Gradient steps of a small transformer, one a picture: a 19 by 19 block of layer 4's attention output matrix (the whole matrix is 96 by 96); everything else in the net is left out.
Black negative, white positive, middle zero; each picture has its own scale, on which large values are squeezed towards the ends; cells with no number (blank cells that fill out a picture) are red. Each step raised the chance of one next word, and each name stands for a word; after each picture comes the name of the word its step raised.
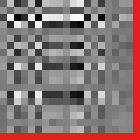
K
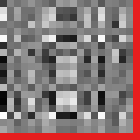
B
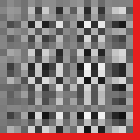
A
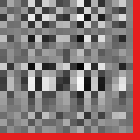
K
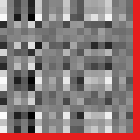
K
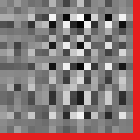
K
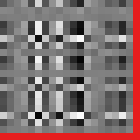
B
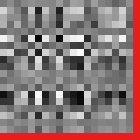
B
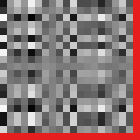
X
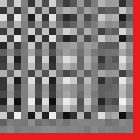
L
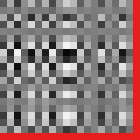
A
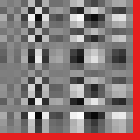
L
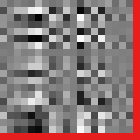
L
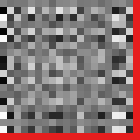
L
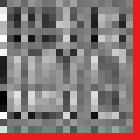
B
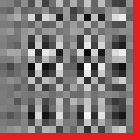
A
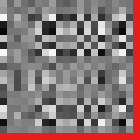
X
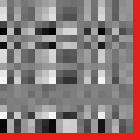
X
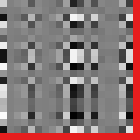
A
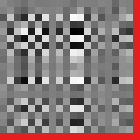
X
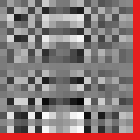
L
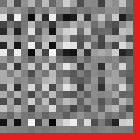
X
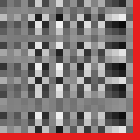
A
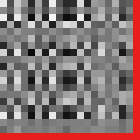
K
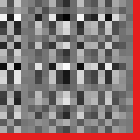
K
